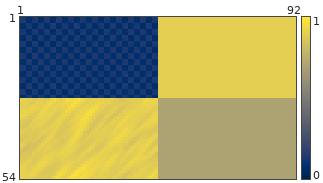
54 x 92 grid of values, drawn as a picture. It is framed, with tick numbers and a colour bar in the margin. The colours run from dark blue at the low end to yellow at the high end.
It is made of 2 by 2 panels. Panel 1,1: very low, checkered, faint in contrast. Panel 1,2: very high, flat. Panel 2,1: very high, slanting up to the right, faint in contrast. Panel 2,2: high, flat.
